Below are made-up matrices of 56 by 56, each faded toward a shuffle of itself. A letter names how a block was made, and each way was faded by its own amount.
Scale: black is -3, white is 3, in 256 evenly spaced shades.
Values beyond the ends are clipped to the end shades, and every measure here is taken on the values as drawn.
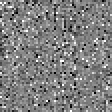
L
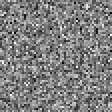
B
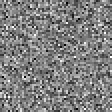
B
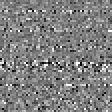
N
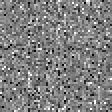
L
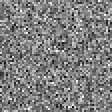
B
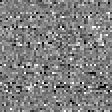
N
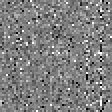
L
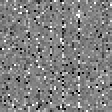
L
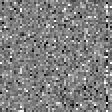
L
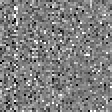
L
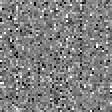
L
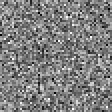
B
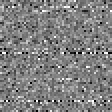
N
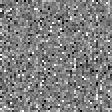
L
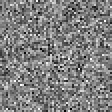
B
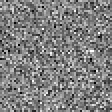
B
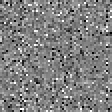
L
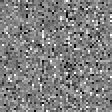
L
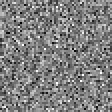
B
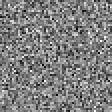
B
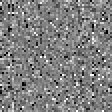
L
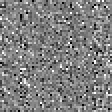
L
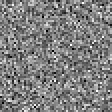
B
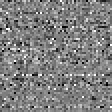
N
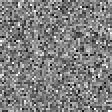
B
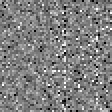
L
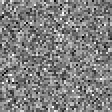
B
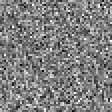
B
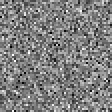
B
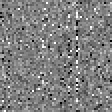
L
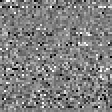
N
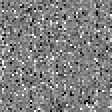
L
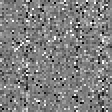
L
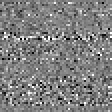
N
